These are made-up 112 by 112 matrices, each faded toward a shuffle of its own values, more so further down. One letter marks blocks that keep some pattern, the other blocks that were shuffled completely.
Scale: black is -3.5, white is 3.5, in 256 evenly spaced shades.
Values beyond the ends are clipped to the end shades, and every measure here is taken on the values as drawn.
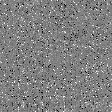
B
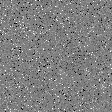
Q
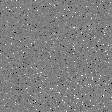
Q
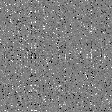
B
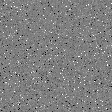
Q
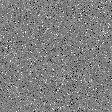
Q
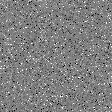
Q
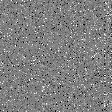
B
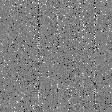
B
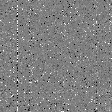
B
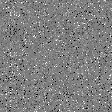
B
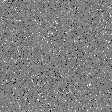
Q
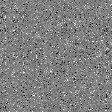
B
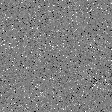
Q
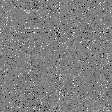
B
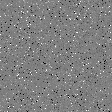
Q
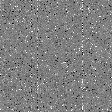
B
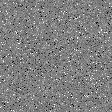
Q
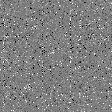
B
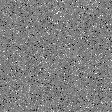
Q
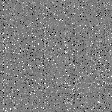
B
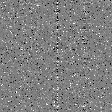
B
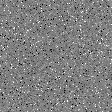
Q
